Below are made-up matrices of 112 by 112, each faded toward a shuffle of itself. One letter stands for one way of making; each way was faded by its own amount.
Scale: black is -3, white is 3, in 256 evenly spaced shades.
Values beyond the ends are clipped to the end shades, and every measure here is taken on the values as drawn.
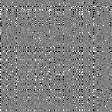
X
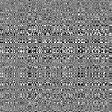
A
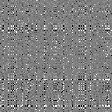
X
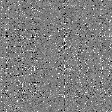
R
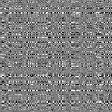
A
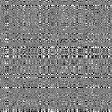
A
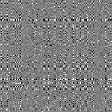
X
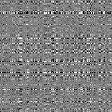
A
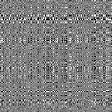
A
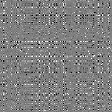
X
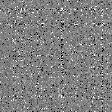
R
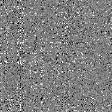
R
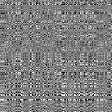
A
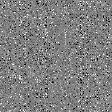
R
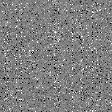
R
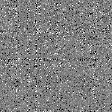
R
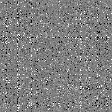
R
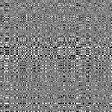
A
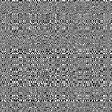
A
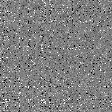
R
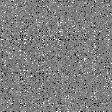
R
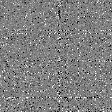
R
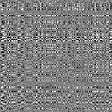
A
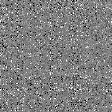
R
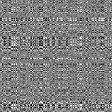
A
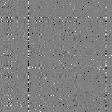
X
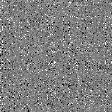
R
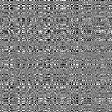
A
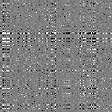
X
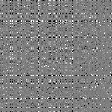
X
